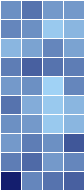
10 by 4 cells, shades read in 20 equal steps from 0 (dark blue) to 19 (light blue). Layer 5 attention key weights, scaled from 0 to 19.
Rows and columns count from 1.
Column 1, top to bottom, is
12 11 16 10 13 9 12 13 10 0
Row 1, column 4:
13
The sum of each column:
106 111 140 120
